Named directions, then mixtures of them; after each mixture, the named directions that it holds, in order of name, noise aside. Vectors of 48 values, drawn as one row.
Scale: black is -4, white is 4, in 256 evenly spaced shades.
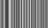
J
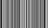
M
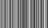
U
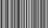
J, M, U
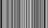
M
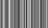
J, M, U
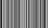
M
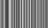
J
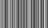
J, U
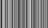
J, M, U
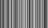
U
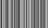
J, M, U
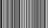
M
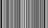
M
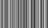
J, U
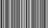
J, M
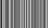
J, M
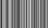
J, M, U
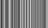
J, M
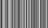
J, M, U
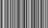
J, M, U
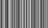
J, M, U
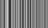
J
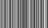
U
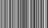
U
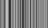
J, U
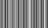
J, U
